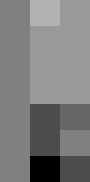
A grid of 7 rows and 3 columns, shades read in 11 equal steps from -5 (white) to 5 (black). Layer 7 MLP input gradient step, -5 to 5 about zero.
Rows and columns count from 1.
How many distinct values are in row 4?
2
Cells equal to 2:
3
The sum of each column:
0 4 -1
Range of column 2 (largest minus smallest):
7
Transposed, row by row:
0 0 0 0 0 0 0 / -2 -1 -1 -1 2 2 5 / -1 -1 -1 -1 1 0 2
